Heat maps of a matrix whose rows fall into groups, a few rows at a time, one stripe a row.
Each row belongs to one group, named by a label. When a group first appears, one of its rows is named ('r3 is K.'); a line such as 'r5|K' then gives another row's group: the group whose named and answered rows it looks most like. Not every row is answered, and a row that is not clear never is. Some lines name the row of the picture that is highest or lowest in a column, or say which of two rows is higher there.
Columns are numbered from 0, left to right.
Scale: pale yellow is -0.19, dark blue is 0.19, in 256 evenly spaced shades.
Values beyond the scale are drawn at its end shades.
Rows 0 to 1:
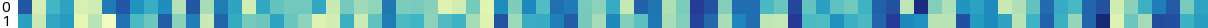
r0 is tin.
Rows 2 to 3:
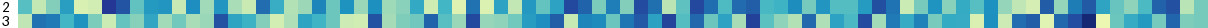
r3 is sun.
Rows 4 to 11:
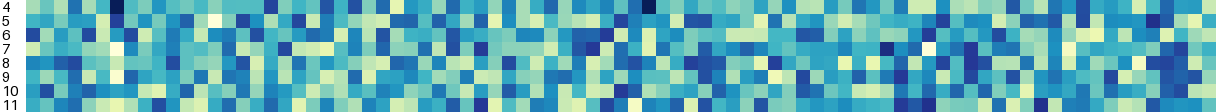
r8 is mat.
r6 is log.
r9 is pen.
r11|sun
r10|mat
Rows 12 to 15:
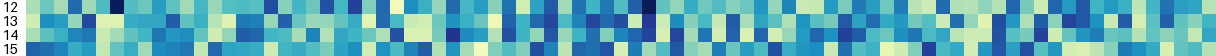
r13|sun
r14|sun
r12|pen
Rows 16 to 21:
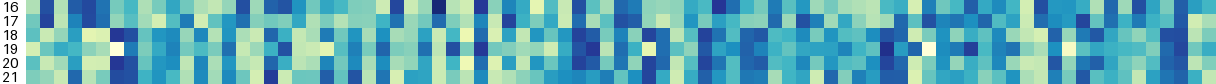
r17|mat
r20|tin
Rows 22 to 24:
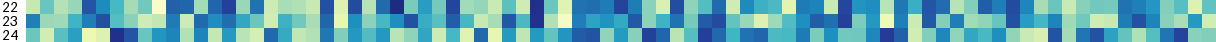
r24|tin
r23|log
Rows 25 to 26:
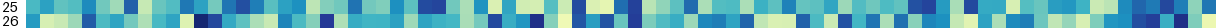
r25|mat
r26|log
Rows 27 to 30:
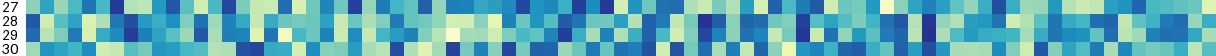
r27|log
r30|sun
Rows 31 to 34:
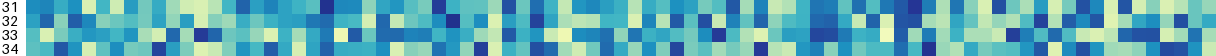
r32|sun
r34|sun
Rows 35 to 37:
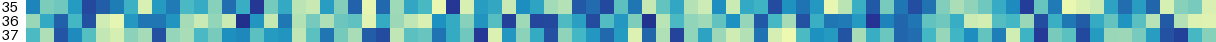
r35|log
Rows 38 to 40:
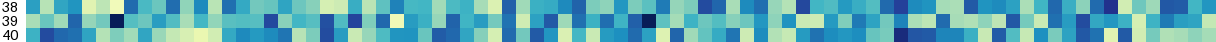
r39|pen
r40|sun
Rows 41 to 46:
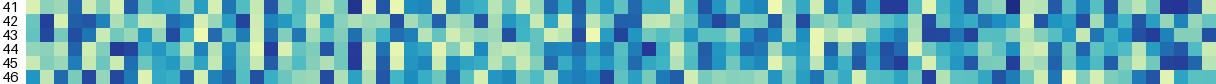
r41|pen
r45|pen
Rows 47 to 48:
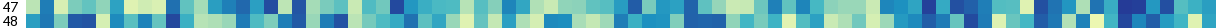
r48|mat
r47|mat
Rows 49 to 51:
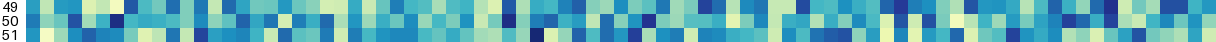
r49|tin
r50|pen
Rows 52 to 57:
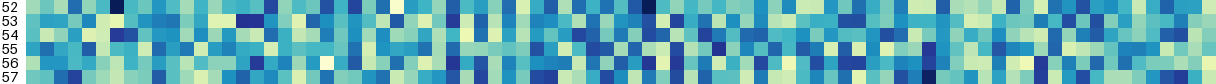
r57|sun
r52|pen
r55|log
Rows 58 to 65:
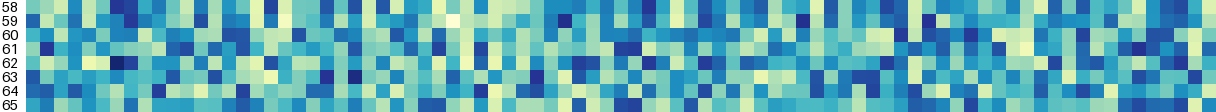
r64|sun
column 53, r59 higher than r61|No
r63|log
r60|mat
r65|mat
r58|pen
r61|mat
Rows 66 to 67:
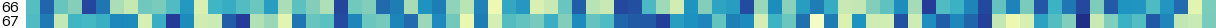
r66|mat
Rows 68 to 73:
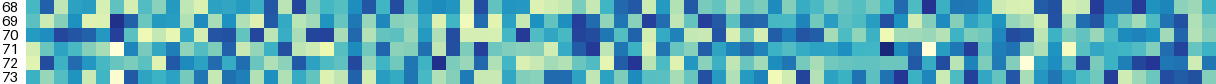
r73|pen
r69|tin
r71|tin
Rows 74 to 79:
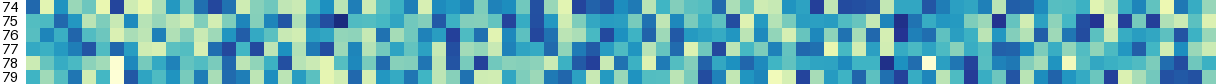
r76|sun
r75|sun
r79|pen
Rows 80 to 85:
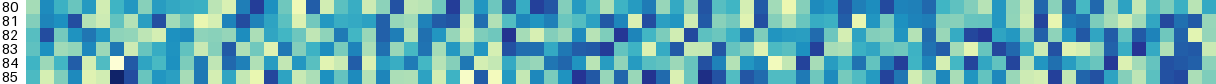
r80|sun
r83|log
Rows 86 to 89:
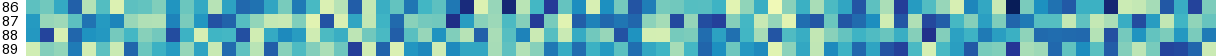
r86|pen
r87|log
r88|mat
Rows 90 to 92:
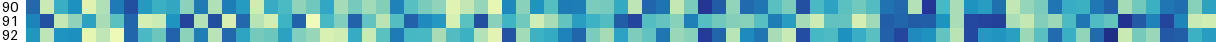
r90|tin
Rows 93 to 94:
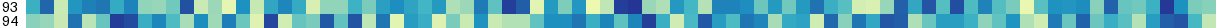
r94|pen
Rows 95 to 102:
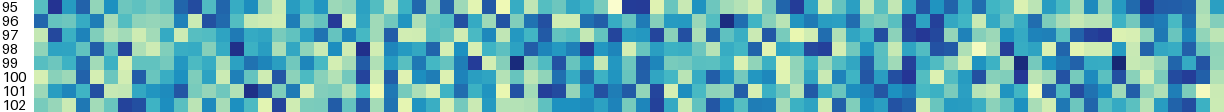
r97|sun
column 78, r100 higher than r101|No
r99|pen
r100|pen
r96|log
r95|mat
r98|log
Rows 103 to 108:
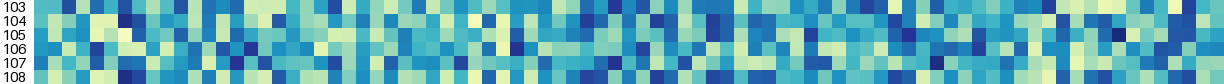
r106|mat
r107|log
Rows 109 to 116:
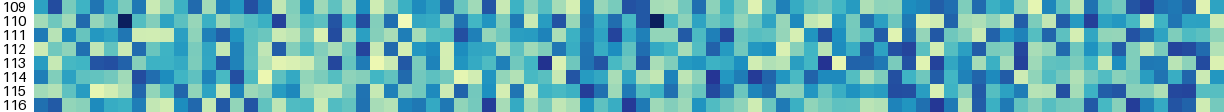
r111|log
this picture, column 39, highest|115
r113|log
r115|tin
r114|tin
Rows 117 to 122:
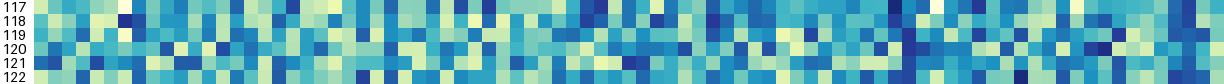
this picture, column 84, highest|117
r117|tin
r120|sun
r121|mat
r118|tin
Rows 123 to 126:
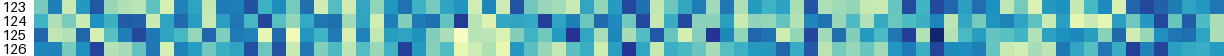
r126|mat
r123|mat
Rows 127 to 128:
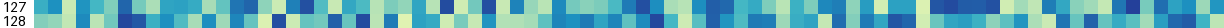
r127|mat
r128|pen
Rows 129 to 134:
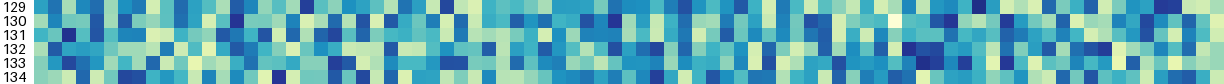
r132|sun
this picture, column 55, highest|130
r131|log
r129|mat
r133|sun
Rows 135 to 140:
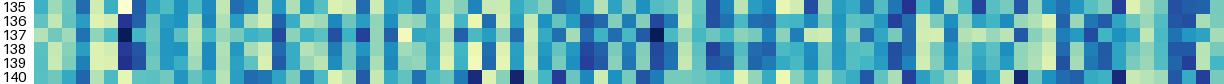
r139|tin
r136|tin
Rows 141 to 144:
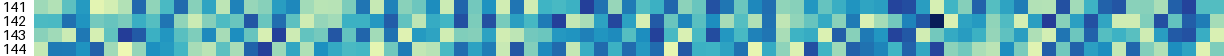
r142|sun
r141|tin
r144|sun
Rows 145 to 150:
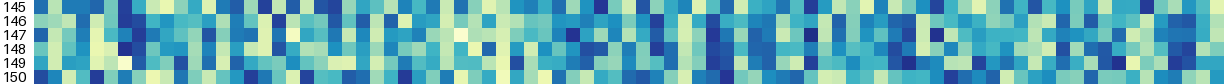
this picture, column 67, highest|149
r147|pen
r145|log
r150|mat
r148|tin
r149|tin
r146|pen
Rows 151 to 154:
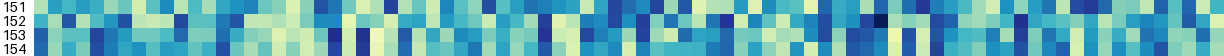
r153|log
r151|sun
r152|log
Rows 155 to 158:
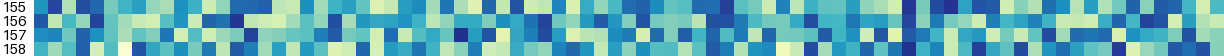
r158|pen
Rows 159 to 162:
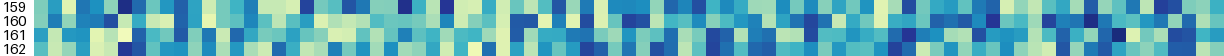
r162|tin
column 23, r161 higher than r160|Yes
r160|mat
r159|mat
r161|tin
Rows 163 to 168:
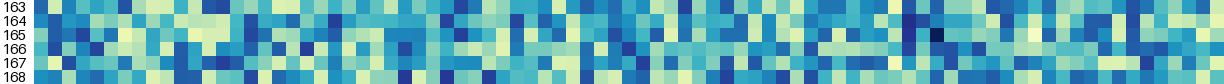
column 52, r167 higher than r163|Yes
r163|log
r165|sun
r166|mat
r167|log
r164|sun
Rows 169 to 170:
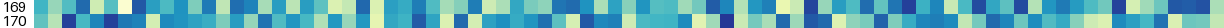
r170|log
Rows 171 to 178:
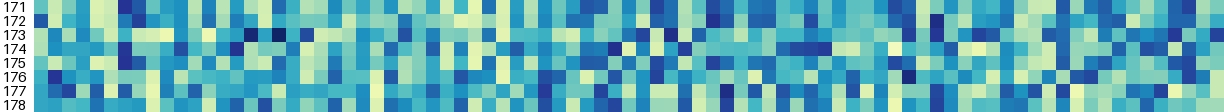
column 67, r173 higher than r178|Yes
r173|mat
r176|sun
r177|log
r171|tin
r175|tin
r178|log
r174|log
